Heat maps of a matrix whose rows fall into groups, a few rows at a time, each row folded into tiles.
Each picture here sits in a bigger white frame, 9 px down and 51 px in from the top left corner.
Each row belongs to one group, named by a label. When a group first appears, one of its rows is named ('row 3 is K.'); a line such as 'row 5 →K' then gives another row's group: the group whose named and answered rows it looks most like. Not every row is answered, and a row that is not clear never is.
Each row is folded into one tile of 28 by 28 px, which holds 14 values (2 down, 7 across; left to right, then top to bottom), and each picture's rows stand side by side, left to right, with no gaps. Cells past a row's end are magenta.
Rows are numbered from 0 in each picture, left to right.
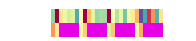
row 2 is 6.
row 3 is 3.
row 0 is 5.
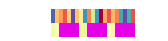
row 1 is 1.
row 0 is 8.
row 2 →6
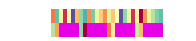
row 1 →1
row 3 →5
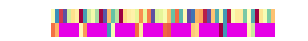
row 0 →1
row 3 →5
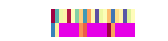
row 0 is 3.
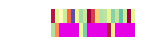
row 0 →3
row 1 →8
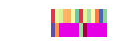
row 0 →3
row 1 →3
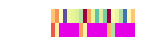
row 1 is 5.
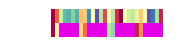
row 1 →6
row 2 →8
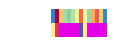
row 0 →5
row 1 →3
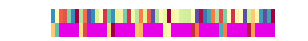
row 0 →8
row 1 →6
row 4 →5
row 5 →1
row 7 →6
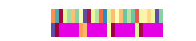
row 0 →1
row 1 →1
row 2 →5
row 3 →3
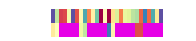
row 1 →1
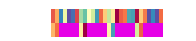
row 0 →6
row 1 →1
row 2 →8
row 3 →6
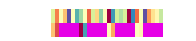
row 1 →8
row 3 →3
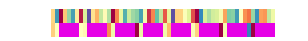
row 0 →8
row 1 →3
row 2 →5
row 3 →8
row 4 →3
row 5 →6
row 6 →6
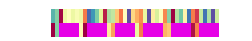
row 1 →6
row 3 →6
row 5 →6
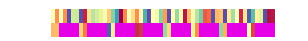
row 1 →5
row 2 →3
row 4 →1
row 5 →3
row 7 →1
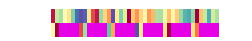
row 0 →3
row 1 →8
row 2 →1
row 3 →3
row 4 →5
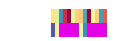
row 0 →3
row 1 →8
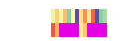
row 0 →5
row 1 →5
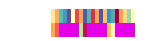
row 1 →3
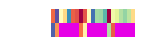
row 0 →1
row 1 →6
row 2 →6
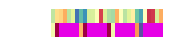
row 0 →5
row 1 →1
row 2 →8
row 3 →8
